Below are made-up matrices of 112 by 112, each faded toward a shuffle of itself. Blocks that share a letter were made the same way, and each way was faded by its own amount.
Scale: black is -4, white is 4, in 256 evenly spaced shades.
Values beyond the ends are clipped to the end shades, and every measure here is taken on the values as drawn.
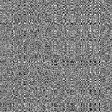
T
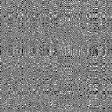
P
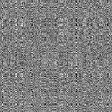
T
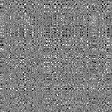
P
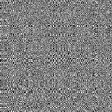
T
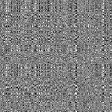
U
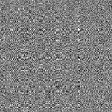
T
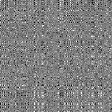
P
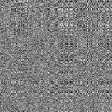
T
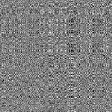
U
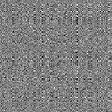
U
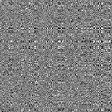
U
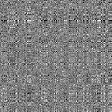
U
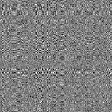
U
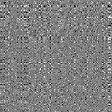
P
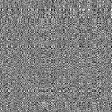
U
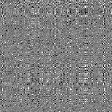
P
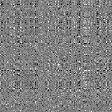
P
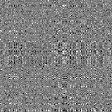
P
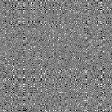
P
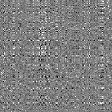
P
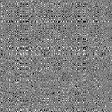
P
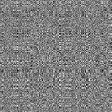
T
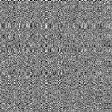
T
